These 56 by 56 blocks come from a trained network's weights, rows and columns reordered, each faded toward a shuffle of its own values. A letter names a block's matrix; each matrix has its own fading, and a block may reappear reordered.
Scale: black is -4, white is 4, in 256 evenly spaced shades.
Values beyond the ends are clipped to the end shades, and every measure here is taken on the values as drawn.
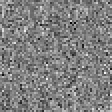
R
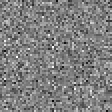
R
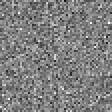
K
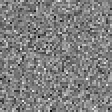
K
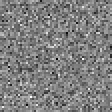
K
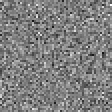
R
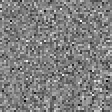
R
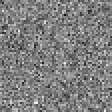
R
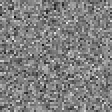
R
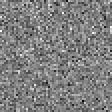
K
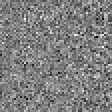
R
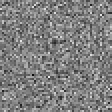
R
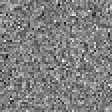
K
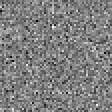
K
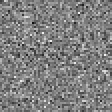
K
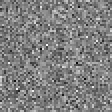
K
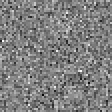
R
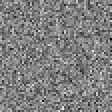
R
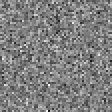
R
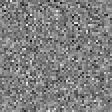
R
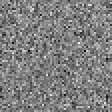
K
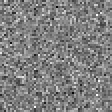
K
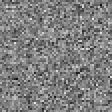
R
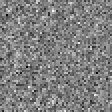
K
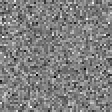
K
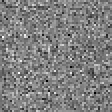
K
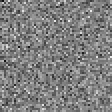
R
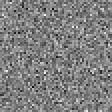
R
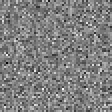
K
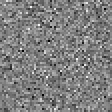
K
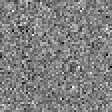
K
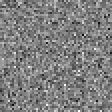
R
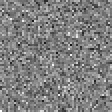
K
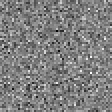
K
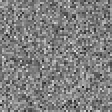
R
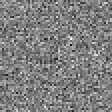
R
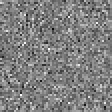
K
